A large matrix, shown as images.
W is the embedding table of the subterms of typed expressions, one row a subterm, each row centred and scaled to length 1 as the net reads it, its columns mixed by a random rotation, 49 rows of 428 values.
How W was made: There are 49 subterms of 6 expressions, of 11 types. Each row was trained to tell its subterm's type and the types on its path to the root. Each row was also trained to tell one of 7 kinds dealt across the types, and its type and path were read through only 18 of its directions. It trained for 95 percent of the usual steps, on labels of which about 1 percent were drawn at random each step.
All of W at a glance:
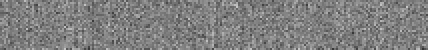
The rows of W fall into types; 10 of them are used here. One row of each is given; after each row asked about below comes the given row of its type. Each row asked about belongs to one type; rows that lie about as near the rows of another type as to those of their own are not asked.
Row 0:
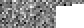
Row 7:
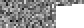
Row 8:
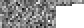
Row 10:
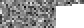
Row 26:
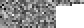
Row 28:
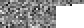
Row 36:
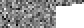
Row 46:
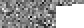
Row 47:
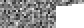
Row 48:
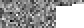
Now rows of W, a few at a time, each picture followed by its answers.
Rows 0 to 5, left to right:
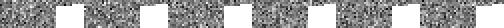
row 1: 7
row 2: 28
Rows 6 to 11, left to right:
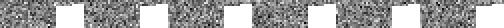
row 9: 0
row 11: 8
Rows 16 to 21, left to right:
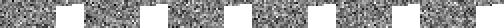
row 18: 7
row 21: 10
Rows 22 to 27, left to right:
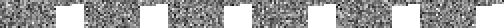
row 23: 47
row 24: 36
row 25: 7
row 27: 48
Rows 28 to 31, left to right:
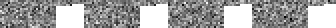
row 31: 47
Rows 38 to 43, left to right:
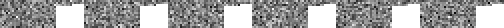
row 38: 28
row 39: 28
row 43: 10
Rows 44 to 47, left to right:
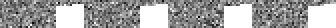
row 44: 46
